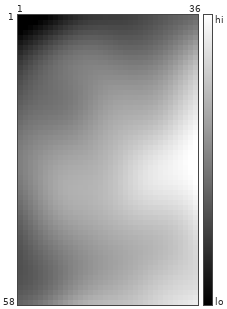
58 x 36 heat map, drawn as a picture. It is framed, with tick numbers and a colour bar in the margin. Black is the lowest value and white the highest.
Ninth with the lowest average: top left. Grain: smooth. Slope: up to the bottom right. Lone odd cells: none. Ninth with the highest average: middle right.
